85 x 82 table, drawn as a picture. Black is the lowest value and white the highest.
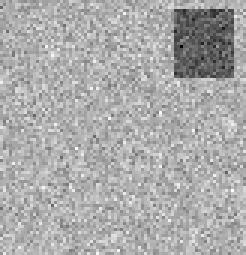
Stripes: none. Average level on the scale: 70%. Odd patch: lower, in the top right. Ninth with the lowest average: top right. Mirror symmetry: none. Histogram: skewed, a long tail of low values.
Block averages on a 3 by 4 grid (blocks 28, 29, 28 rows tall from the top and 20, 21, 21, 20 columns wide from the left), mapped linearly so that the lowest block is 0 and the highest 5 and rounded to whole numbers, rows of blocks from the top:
5540 / 5555 / 5555
